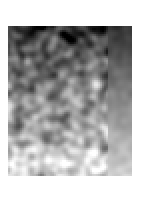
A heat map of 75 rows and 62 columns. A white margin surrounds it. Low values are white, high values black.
No regular stripes run through it. The texture is blotchy. There is an overall slope up to the top. No row or column stands out. A vertical seam about 80% of the way across splits the table, and the right part is calmer.
